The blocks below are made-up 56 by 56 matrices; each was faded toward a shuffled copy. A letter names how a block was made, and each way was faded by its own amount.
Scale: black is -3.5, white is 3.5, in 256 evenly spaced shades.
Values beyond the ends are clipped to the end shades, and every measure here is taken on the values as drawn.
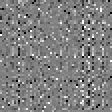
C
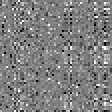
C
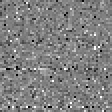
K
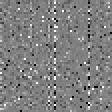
C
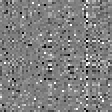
C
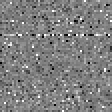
K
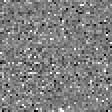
K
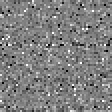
K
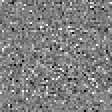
K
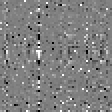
C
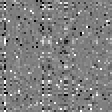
C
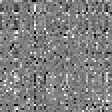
C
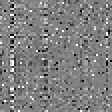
C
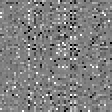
C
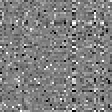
C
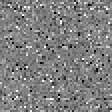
K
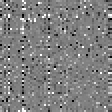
C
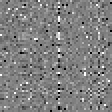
C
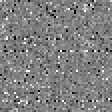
K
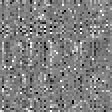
C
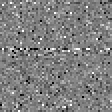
K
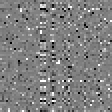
C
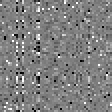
C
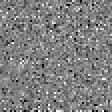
K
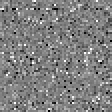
K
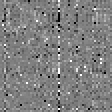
C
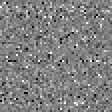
K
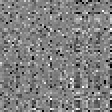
C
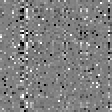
C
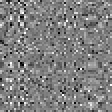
C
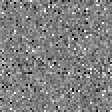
K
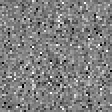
K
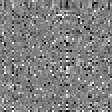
C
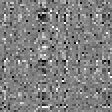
C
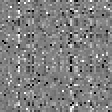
C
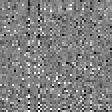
C
